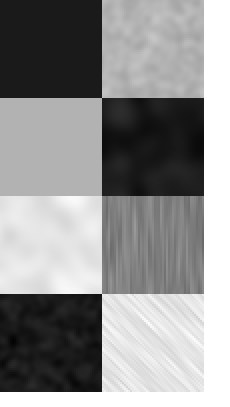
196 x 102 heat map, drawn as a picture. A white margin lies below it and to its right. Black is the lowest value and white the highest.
It is made of 4 by 2 panels. Panel 1,1: very low, flat. Panel 1,2: high, blotchy, faint in contrast. Panel 2,1: high, flat. Panel 2,2: very low, smooth, faint in contrast. Panel 3,1: very high, smooth, faint in contrast. Panel 3,2: middling, streaked downward, faint in contrast. Panel 4,1: very low, blotchy, faint in contrast. Panel 4,2: very high, slanting down to the right, faint in contrast.
